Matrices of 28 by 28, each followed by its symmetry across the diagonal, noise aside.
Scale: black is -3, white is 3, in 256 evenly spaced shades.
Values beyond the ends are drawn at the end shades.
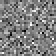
antisymmetric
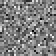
antisymmetric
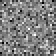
symmetric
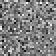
antisymmetric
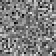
symmetric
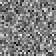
neither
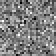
antisymmetric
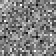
symmetric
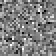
antisymmetric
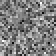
symmetric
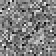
symmetric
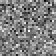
neither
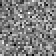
neither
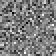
symmetric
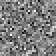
symmetric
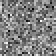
neither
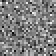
antisymmetric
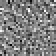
antisymmetric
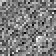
symmetric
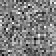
antisymmetric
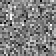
neither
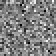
neither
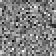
neither
